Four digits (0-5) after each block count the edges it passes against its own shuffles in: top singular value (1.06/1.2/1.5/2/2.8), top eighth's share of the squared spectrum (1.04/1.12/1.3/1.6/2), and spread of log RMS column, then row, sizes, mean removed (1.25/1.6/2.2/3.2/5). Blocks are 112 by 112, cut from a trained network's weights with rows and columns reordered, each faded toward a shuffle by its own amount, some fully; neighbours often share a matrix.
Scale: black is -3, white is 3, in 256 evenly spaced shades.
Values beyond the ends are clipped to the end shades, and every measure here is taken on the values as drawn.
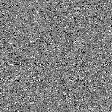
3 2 1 1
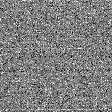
2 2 0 0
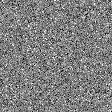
1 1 0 0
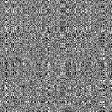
5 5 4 3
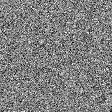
0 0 0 0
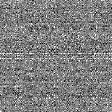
3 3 3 2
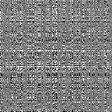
4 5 4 3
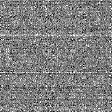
3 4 3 2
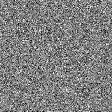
3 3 0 1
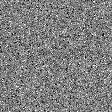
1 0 0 0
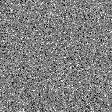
2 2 0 0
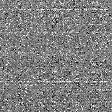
3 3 2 1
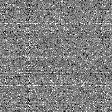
3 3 2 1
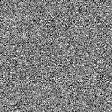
3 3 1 2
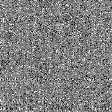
2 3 0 2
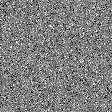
1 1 0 0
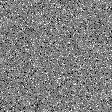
0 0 0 0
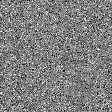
1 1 0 0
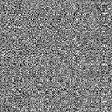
4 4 3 3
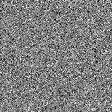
3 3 0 1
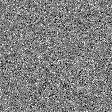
1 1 0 0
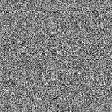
4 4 0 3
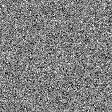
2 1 0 0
